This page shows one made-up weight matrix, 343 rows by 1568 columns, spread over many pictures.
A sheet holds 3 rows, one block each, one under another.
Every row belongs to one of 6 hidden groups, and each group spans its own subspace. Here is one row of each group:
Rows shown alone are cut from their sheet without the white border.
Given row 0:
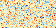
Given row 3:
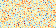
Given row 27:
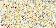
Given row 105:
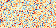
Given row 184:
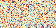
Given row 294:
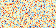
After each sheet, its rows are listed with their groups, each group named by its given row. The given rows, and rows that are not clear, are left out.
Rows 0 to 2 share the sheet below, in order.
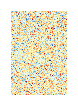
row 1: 294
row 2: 27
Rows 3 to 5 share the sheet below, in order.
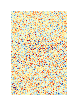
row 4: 3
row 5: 105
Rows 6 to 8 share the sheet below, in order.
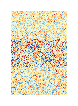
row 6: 184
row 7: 0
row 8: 105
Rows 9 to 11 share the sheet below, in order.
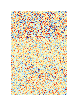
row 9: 0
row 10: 0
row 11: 3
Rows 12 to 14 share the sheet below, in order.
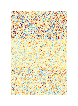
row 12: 105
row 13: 294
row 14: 0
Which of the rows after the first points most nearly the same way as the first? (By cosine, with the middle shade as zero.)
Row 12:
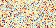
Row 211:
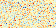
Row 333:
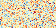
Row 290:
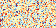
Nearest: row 290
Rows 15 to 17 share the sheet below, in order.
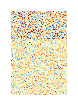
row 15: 0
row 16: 0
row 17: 27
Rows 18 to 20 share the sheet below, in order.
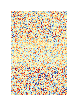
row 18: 0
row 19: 3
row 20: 3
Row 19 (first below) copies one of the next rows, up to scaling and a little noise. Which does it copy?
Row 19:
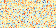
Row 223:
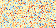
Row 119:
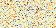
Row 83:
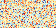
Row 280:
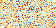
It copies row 83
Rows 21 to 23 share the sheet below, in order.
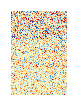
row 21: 27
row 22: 105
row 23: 294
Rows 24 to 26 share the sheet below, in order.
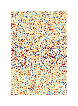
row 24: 184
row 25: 3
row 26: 0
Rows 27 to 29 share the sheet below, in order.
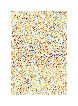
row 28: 0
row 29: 184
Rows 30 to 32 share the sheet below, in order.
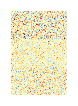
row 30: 294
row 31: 105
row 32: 294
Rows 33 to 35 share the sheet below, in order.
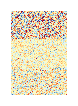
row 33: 3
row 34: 294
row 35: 27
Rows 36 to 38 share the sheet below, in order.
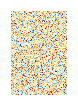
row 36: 184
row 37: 294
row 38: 0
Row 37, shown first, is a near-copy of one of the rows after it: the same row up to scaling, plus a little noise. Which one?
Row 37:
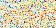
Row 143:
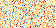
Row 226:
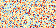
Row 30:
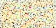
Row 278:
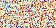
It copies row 278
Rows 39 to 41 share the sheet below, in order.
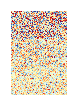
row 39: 27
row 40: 3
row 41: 0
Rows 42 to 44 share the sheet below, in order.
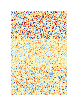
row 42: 294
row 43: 3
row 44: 27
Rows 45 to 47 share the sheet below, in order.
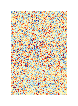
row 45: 0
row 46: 0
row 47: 105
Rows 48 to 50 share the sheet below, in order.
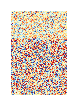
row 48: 0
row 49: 27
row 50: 27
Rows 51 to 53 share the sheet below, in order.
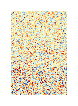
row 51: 184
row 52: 105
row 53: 0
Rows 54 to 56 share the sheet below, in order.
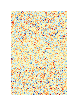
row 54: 3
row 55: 105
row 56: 184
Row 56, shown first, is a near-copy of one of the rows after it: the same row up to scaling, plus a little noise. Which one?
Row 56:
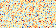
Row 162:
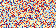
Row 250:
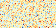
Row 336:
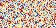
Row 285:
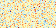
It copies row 250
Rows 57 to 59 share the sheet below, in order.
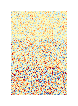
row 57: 0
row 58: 0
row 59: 294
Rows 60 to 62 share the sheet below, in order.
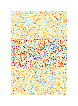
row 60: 27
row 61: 184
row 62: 294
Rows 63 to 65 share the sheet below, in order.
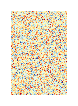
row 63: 0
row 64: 27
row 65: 0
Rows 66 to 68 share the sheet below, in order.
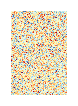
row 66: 0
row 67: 294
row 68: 105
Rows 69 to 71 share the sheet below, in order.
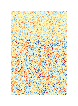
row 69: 294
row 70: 3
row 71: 3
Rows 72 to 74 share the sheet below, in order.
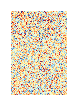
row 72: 3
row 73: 27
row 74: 184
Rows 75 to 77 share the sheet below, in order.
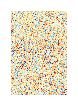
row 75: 105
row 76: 3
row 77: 3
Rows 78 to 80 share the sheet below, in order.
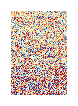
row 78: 294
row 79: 3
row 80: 105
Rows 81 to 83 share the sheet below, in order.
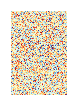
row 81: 0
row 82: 3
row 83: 3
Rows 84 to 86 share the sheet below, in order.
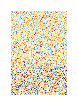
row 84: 294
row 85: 294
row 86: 27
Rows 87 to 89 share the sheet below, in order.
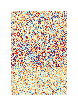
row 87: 3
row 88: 105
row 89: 0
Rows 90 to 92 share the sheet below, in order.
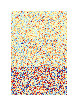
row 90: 3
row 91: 294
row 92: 27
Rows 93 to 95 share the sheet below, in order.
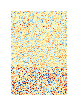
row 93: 184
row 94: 0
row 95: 184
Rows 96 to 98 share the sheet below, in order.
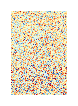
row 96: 294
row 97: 294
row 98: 184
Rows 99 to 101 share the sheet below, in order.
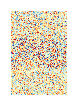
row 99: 3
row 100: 0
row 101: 294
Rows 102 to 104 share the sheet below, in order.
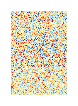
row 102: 3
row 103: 294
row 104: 105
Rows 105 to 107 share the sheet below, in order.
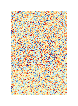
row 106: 0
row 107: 105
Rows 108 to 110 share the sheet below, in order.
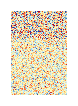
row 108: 184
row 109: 105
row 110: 105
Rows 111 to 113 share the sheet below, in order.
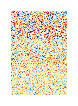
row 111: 0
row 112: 105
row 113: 0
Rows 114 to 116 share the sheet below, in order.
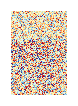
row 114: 105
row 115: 0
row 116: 3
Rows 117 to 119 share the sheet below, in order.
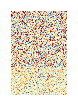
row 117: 184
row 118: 294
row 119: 3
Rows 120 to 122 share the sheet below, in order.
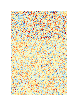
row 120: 294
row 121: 294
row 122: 105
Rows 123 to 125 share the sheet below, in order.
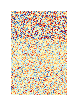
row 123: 294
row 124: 27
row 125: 105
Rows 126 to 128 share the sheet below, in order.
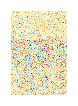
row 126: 105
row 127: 3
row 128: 0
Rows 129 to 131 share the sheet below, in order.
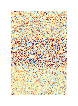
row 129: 27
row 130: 294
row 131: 294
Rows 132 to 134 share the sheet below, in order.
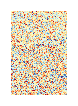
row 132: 0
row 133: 294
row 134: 27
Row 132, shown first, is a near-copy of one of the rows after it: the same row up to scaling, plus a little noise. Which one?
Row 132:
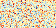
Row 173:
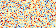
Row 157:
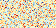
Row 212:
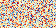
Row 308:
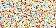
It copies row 308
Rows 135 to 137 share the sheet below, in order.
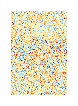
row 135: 184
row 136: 27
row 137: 294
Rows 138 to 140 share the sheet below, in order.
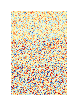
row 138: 184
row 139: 184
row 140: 105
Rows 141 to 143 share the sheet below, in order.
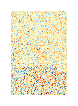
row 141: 184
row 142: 105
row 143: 294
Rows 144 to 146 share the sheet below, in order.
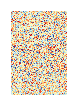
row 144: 105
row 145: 294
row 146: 27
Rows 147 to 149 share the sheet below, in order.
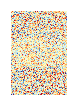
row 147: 0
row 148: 105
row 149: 294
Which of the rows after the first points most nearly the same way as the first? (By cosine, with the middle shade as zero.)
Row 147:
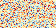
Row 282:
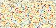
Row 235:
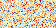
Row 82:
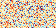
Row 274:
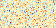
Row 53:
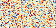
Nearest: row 282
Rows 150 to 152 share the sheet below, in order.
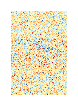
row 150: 184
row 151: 3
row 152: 294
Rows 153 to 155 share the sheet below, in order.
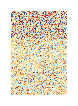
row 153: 184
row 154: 3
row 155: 294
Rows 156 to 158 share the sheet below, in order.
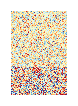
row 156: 184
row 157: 0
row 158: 3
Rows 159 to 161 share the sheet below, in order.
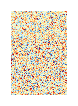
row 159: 0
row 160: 105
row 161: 0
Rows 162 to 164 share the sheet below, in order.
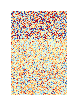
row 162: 184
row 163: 184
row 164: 0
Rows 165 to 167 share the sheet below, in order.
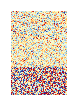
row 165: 105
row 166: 184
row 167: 294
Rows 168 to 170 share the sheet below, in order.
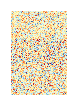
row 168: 3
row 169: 27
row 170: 184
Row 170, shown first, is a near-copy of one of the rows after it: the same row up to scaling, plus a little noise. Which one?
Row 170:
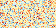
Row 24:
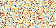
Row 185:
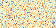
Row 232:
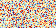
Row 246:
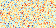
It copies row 24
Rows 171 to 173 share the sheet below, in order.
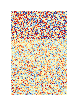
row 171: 294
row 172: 294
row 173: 0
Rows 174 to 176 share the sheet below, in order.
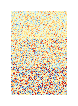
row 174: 105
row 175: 27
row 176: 0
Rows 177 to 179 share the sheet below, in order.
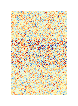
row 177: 3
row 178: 3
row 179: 3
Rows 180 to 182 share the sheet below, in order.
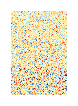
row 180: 3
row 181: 0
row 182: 27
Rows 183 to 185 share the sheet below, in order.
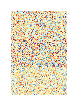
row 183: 294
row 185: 184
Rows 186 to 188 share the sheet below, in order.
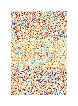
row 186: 184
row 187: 27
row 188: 294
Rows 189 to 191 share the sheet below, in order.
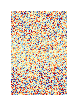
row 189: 27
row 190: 3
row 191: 184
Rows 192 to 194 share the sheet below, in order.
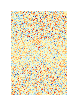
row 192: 294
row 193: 3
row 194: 0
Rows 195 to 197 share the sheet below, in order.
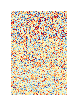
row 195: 3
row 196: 184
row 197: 105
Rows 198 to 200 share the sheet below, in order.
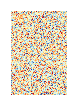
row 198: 294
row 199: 27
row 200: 294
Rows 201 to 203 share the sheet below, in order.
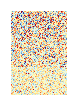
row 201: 3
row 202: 3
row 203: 184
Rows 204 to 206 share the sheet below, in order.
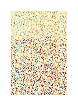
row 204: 294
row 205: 294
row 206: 294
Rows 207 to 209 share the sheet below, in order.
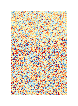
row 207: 0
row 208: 105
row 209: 105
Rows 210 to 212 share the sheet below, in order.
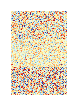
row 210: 184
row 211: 0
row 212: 0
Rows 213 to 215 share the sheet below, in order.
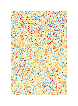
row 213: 105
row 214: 184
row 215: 0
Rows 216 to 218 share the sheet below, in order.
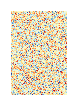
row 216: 3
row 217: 27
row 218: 27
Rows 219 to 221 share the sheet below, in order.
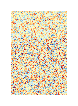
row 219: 3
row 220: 27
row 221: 105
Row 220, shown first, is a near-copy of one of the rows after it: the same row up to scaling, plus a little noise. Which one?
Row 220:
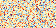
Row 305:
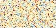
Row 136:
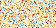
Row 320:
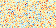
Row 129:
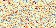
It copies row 305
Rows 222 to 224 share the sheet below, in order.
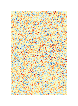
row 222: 3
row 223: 3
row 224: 0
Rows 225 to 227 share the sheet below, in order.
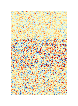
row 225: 0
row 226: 294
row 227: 0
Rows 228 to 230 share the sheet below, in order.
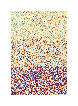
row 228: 294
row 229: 184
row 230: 27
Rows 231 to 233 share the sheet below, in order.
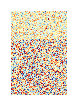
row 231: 184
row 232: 184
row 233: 0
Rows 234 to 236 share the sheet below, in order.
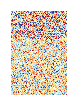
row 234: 294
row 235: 105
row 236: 27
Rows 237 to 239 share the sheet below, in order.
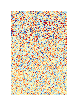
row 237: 105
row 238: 0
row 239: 294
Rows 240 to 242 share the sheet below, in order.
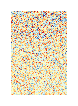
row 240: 27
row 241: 184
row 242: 27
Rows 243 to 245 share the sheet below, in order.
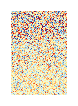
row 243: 0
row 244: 0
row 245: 105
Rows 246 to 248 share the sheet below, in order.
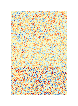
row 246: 184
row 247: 294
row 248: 294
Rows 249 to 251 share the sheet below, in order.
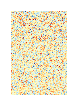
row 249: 105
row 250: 184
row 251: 184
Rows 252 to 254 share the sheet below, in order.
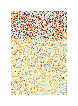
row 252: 0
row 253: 294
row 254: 27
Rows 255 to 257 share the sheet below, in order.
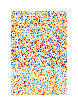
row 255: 105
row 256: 3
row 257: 27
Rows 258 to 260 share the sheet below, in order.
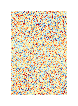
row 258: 294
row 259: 294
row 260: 184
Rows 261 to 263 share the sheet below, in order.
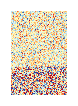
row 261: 184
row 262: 184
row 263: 294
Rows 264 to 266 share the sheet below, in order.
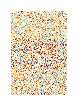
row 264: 3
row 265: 294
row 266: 294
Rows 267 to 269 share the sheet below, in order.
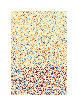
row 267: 294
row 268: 105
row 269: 294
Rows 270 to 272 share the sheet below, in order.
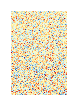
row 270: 0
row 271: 0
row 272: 3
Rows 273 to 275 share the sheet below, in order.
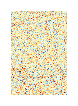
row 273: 184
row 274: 105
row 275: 184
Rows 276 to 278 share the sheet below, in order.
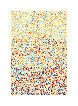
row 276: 27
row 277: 105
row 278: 294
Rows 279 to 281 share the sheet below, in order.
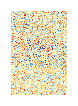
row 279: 0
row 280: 3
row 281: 294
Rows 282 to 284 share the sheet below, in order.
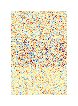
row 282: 0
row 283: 0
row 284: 184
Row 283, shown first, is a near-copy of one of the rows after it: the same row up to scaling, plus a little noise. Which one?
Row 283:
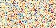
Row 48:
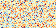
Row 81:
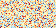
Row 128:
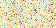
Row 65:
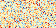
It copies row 128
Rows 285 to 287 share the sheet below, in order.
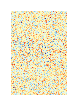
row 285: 184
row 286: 0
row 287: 105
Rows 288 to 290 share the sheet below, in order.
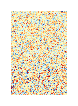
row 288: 105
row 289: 27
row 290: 105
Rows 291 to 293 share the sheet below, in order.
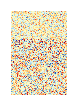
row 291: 105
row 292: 0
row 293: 3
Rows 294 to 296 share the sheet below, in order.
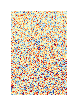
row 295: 3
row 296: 105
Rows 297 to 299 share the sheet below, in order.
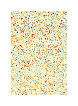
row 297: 27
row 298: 294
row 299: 3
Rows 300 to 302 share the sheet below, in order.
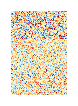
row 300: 3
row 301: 0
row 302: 27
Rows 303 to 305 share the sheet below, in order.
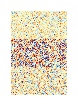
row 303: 27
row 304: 0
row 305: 27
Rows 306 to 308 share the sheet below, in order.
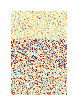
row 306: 184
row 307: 184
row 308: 0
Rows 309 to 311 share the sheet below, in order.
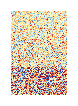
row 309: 27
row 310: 0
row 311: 3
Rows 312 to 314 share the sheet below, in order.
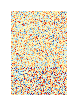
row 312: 105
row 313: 27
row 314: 294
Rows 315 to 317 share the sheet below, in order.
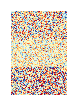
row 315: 184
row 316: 3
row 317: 294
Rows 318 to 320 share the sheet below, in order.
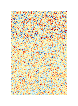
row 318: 294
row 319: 294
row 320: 27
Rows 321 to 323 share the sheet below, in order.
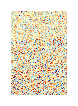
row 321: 3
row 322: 184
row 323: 105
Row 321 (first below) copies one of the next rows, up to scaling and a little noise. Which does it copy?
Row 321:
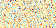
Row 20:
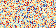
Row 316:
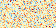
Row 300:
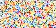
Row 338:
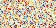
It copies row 316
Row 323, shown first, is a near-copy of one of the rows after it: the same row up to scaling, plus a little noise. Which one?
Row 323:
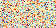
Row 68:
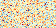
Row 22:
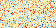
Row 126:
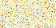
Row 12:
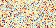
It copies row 68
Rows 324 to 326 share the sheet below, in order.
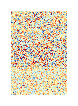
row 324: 27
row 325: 27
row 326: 27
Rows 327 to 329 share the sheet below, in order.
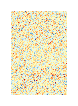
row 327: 0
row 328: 184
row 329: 27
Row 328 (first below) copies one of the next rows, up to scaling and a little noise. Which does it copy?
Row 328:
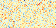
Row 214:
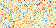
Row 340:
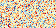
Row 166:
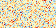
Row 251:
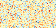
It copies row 214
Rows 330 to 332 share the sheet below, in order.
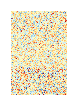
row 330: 27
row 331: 3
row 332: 3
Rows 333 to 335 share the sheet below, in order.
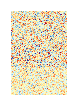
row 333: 105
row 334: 184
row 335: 184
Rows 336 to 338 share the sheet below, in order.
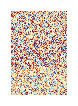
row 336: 184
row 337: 27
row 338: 3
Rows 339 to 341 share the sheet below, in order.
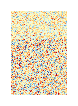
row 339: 27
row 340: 184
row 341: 105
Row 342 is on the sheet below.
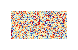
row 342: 105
